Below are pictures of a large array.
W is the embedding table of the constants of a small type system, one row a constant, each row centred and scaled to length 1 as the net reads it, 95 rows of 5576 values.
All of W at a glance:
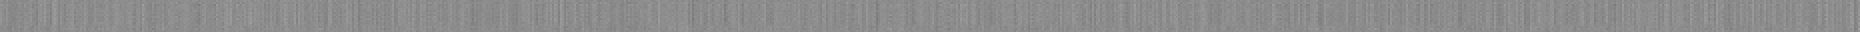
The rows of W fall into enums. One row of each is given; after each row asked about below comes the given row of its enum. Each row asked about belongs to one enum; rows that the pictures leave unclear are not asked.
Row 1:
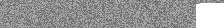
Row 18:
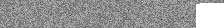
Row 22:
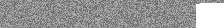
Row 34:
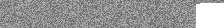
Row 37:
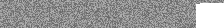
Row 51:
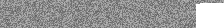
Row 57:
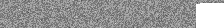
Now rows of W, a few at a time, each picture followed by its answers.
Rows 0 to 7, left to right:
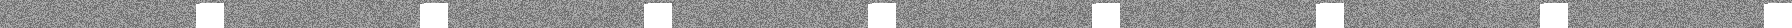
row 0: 22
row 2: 57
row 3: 1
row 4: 57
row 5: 51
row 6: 18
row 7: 37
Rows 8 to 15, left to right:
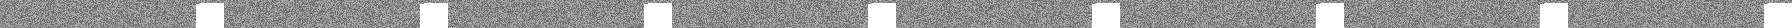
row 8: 22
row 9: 51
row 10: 37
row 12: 22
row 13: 34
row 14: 34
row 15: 22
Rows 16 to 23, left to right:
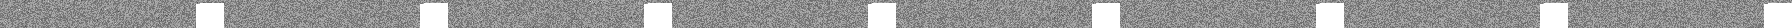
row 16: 57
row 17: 22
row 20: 57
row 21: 22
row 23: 37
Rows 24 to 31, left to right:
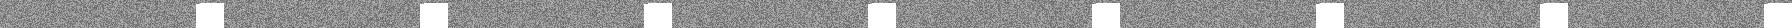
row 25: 57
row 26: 37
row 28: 1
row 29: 22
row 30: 1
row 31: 1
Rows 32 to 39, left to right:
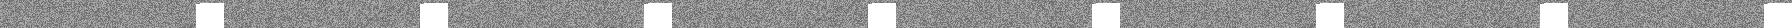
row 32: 37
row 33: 57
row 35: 57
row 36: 1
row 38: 34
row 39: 22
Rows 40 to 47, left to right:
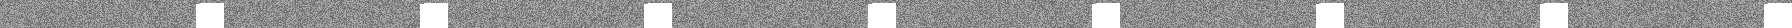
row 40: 1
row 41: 51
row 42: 57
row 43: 34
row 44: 1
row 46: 1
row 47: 18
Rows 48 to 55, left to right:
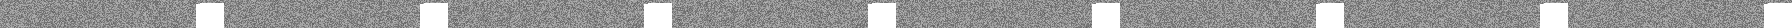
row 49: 22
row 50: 51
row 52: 37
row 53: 1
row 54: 22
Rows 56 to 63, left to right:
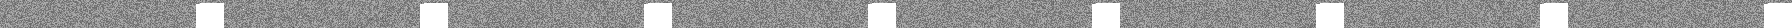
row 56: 22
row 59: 1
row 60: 22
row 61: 37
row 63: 22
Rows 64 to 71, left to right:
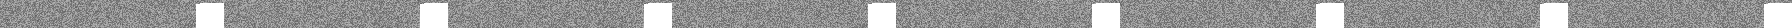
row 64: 51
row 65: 34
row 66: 34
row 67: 37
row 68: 18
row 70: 1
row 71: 1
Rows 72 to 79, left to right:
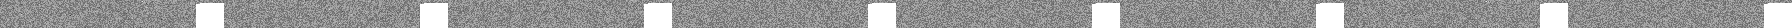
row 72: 18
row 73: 57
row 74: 51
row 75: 1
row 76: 22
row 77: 1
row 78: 18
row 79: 22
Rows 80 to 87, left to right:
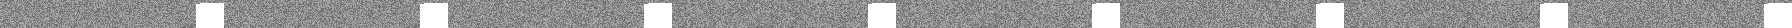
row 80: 37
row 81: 37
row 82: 22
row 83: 18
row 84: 18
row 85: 1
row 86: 18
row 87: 1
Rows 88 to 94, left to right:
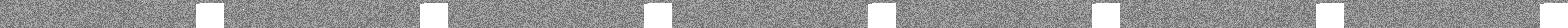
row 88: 18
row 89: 57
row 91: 34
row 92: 18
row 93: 57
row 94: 37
